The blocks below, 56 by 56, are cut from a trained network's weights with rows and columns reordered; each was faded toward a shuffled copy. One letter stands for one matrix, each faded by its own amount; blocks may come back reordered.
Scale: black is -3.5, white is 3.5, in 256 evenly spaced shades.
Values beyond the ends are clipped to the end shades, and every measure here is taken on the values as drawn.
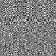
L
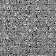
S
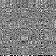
L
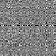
L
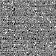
S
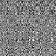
L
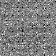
S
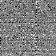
S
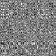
L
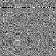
L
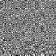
L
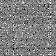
S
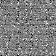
S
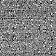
S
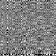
L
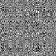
L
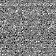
S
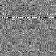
L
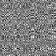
L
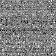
S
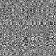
L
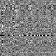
L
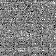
S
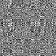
L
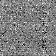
S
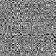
L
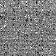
S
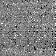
S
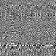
L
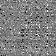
S
